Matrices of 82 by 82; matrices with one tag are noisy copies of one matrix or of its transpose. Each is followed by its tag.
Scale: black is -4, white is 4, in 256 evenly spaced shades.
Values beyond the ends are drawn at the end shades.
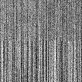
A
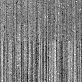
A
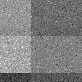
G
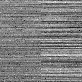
A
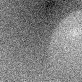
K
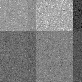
G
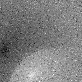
K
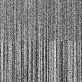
A
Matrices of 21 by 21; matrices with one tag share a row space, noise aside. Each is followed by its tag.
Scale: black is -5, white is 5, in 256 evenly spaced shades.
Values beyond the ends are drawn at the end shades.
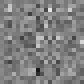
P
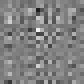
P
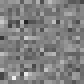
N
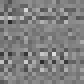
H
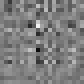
P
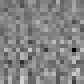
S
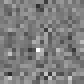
P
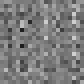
S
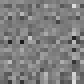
S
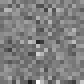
P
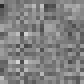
N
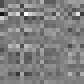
N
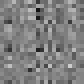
P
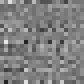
H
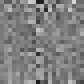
P
